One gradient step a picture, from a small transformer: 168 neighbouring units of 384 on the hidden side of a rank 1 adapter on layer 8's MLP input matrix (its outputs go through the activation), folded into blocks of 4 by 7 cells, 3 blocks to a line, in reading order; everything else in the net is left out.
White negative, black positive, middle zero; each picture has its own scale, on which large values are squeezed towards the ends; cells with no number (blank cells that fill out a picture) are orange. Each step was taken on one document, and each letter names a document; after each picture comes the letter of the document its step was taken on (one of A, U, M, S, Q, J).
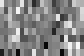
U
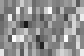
U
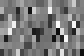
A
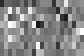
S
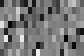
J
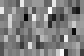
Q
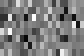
A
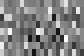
A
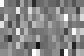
J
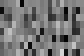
Q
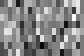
U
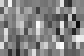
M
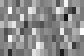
S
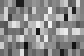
A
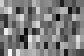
M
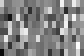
U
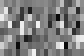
M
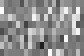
Q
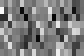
A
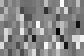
M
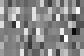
Q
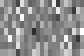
S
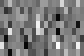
M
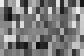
U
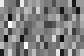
U
